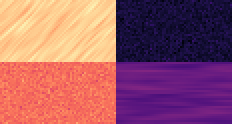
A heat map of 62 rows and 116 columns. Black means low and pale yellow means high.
The table splits into 2 rows of 2 panels. Panel 1,1: very high, slanting up to the right, faint in contrast. Panel 1,2: very low, fine-grained, faint in contrast. Panel 2,1: high, fine-grained, faint in contrast. Panel 2,2: low, streaked across, faint in contrast.
